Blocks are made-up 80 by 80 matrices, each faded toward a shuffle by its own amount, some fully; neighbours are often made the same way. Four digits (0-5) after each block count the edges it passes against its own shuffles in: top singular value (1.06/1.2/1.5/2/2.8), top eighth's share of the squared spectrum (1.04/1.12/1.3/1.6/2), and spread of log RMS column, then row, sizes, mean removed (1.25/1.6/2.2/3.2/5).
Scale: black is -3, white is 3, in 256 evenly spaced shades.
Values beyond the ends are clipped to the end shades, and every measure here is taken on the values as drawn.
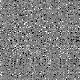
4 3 1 2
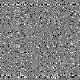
4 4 2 3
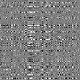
5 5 3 4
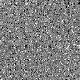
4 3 1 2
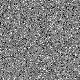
2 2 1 0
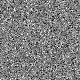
0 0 0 0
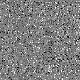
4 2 1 1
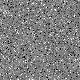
2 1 0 0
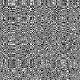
5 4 3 3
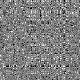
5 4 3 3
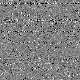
2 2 0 2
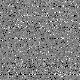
2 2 0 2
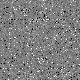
1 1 0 1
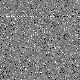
2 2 0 1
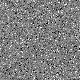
0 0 0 0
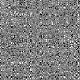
4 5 3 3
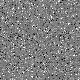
2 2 0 0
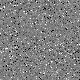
1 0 0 0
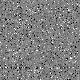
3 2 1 1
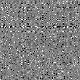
4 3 2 3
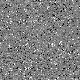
3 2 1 1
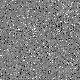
1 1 0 0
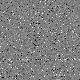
2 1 0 0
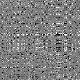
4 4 2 3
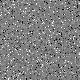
0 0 0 0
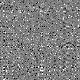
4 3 1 2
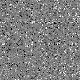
3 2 1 1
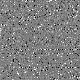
3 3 1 2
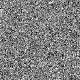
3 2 1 0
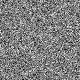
0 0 0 0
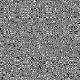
4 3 2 2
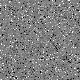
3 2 0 0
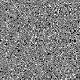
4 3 2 1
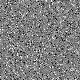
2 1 0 0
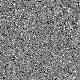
3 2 0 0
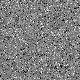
1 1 0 0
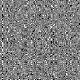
4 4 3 2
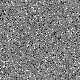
1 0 0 0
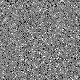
3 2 0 0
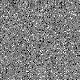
3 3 1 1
